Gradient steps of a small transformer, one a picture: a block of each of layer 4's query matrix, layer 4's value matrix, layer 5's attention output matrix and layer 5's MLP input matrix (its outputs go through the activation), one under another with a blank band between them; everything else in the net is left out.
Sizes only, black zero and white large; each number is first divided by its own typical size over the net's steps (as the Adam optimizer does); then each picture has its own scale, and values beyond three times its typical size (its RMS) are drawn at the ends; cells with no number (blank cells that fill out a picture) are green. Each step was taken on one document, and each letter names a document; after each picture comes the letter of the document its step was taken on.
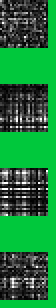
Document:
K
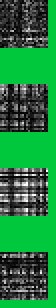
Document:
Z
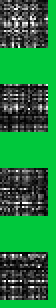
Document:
K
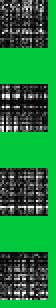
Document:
Z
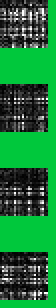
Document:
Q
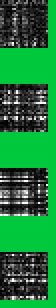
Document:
K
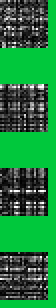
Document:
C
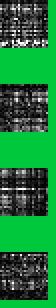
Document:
K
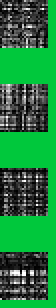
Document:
Z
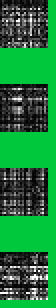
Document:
Q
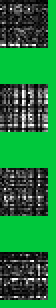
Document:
K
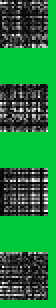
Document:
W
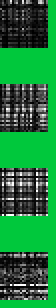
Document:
Z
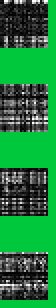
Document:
W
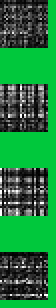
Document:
C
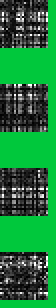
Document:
Q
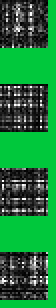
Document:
Q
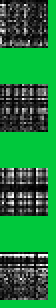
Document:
Z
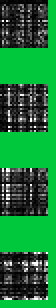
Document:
Q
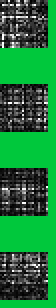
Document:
K
